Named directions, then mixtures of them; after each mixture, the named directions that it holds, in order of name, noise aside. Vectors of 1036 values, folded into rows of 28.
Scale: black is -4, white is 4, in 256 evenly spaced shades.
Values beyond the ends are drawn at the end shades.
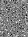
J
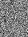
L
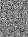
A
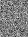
A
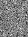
A, J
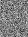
A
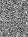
A, J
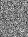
A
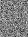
A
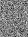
A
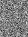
A, J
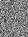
L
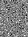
J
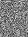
A, L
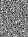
A, J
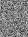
A
